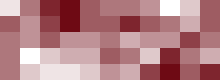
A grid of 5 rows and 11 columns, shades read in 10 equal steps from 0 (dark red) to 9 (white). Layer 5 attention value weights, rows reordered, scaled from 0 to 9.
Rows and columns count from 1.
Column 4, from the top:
0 0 5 6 8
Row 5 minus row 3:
0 2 5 3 2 1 0 -3 -5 1 -3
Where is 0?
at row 1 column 4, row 2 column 4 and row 5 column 9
